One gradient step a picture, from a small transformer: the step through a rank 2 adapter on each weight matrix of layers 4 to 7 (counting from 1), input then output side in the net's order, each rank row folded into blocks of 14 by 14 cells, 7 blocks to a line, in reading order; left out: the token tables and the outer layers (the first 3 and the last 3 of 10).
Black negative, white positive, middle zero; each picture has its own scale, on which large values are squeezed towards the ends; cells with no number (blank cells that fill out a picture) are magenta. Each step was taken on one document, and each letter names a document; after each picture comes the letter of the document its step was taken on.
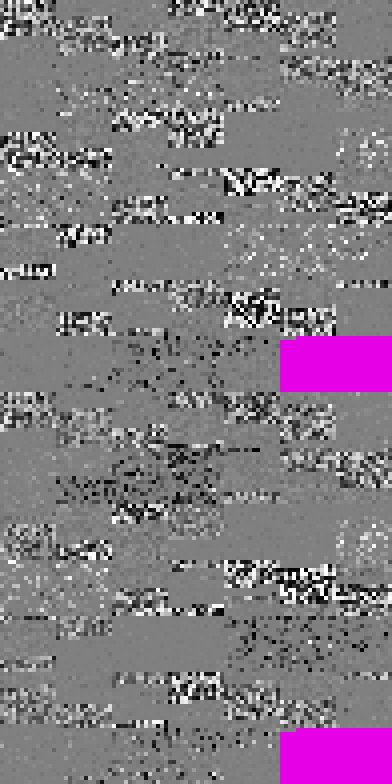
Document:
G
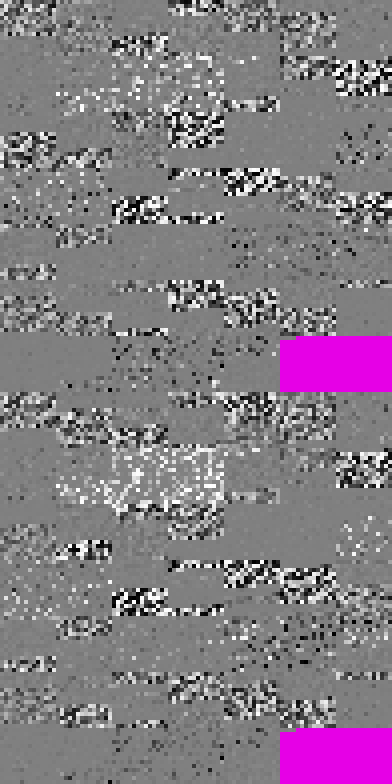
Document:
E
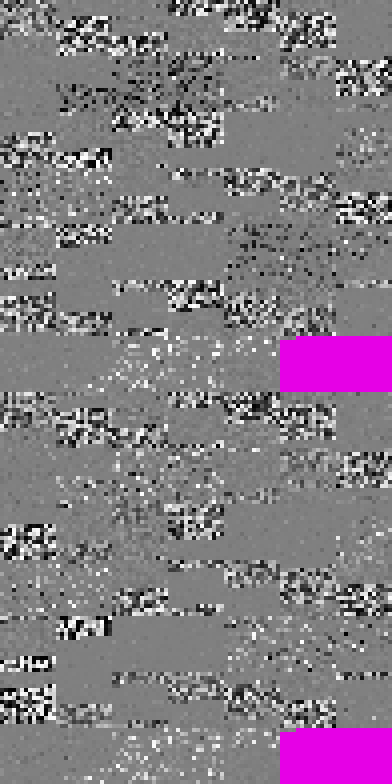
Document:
G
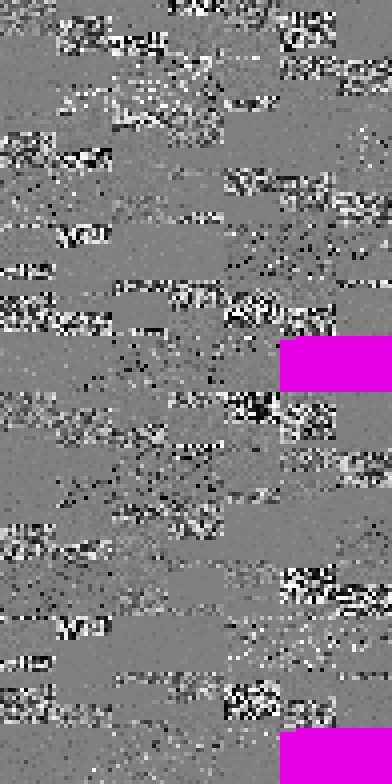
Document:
G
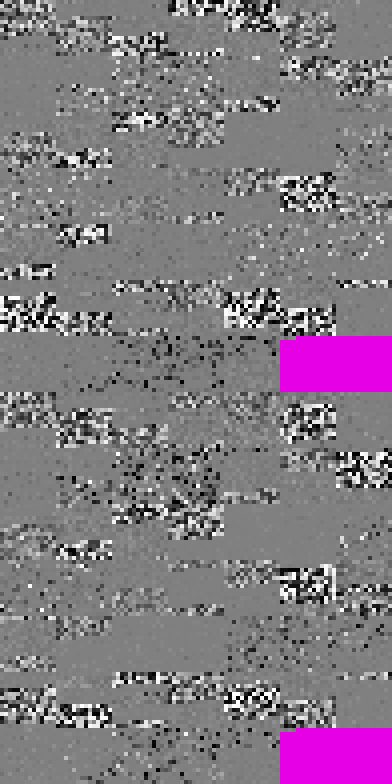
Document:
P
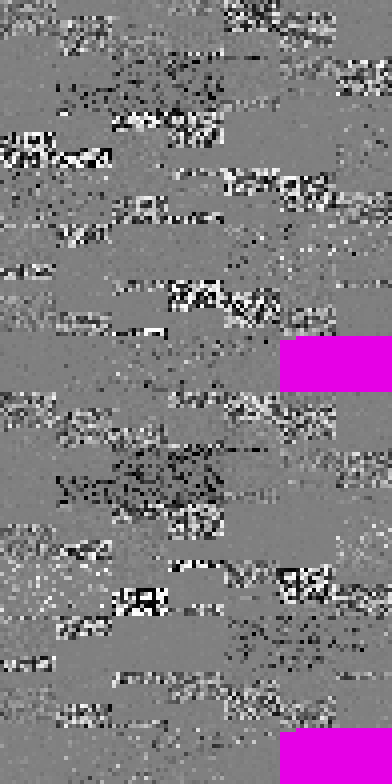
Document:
G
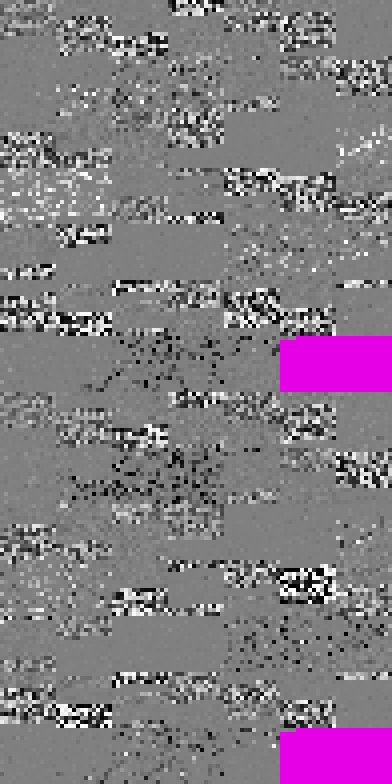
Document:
P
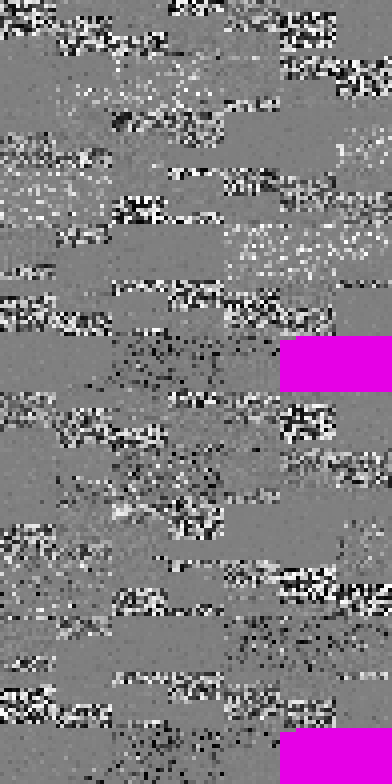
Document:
P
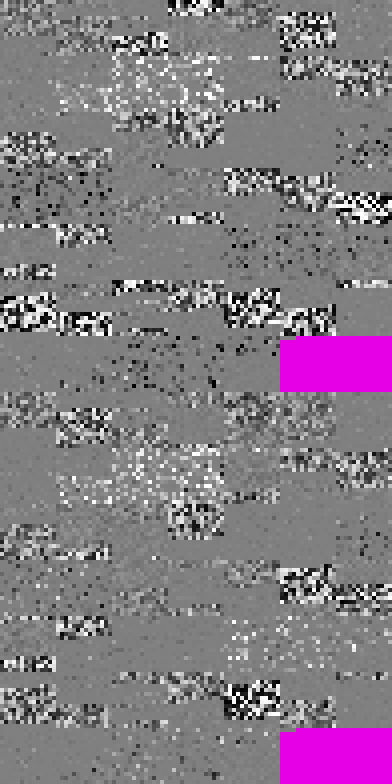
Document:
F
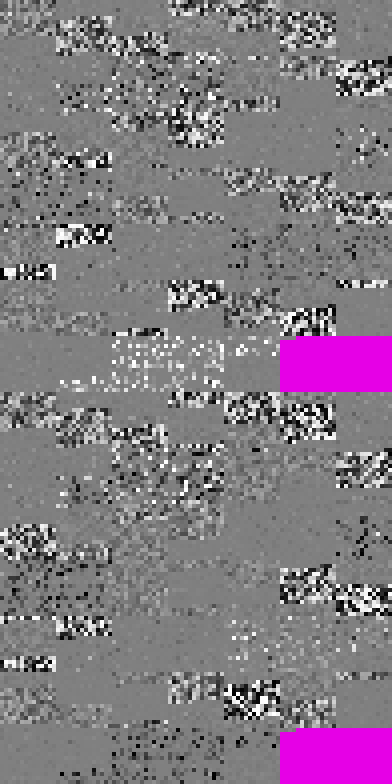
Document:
F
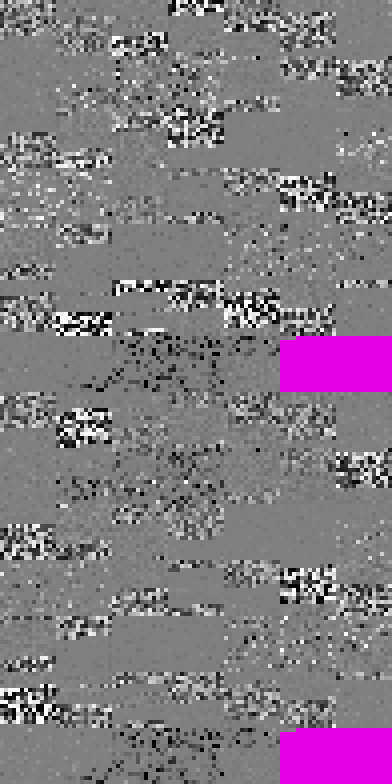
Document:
P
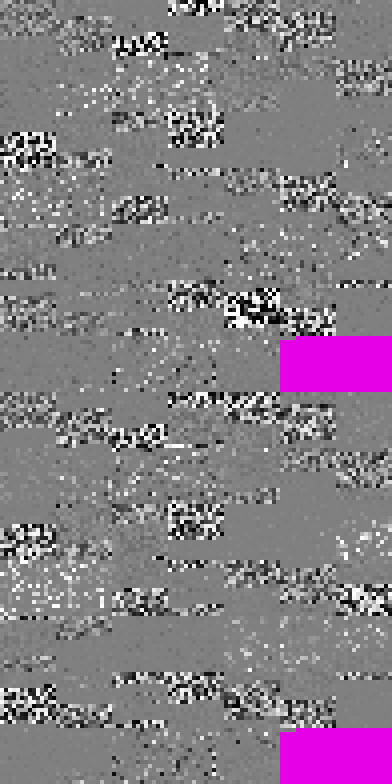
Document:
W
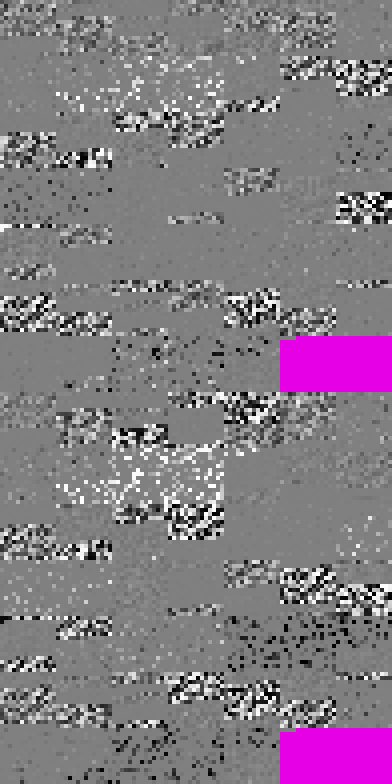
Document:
E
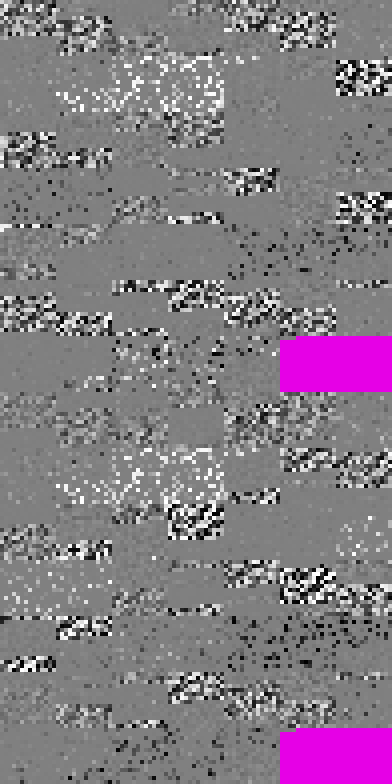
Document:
E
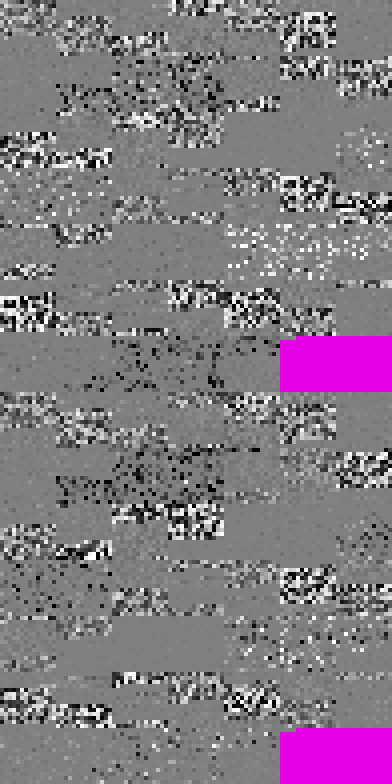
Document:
G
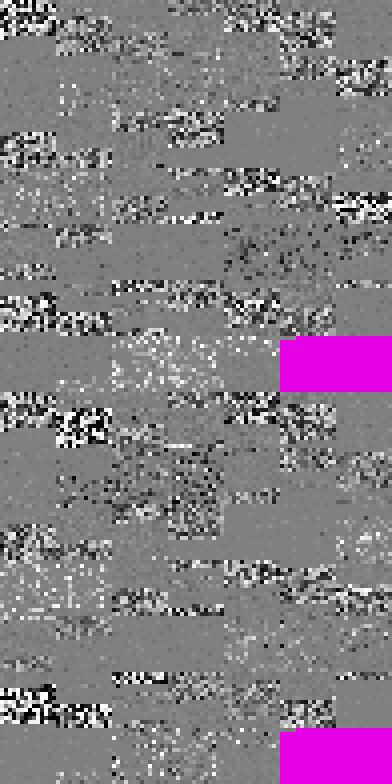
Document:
W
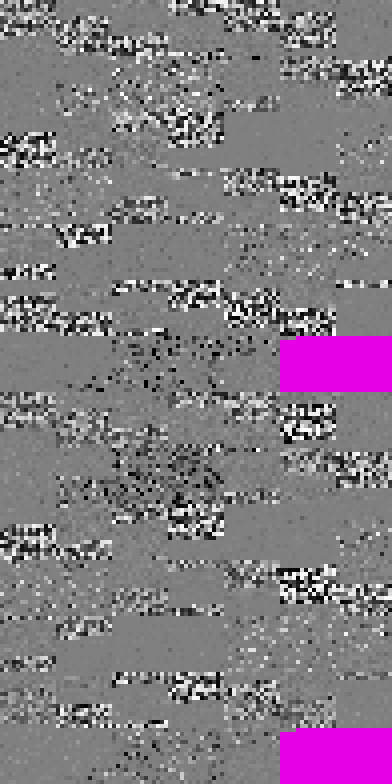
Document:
P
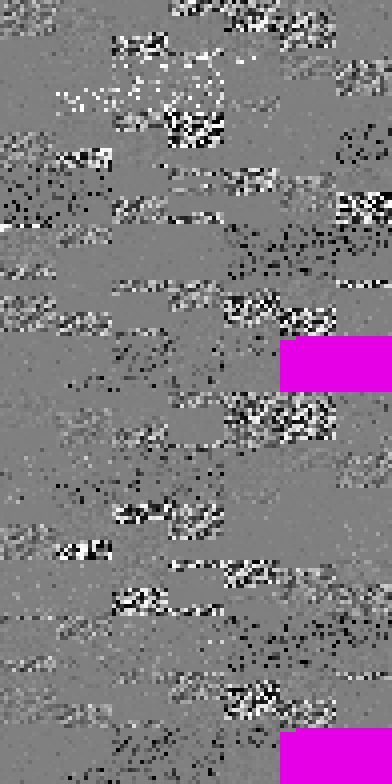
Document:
E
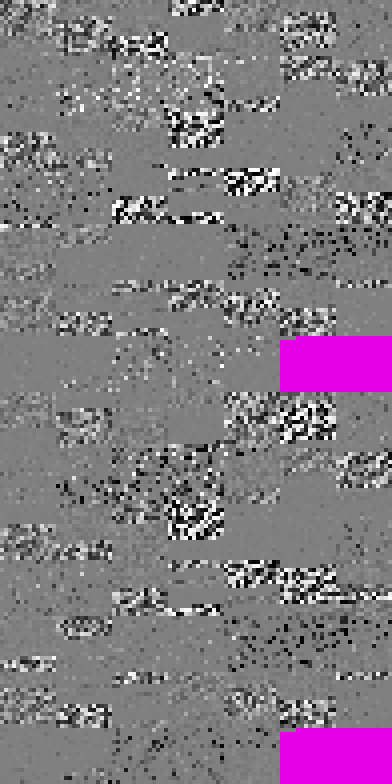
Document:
E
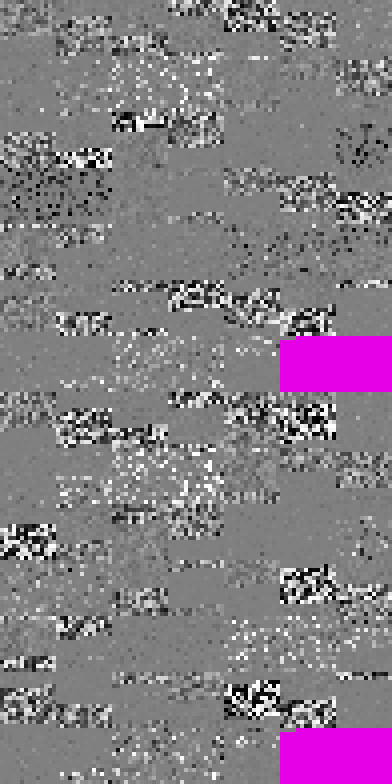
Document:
F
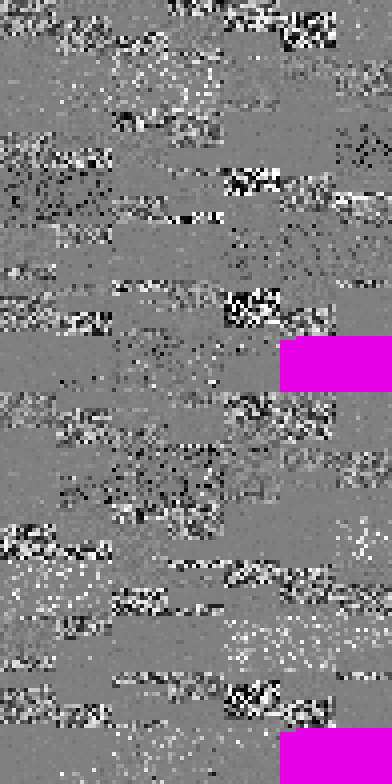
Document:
F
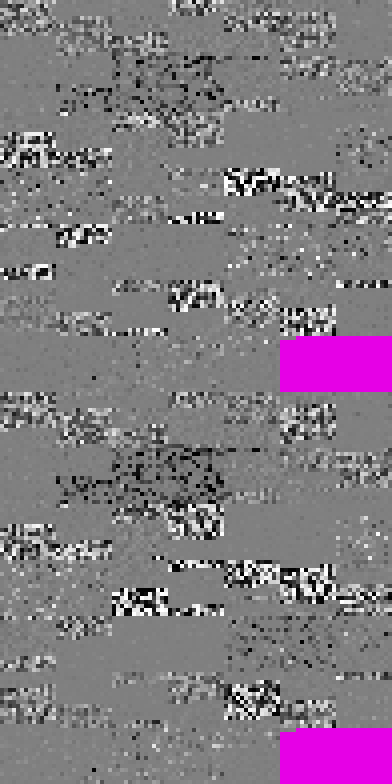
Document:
G
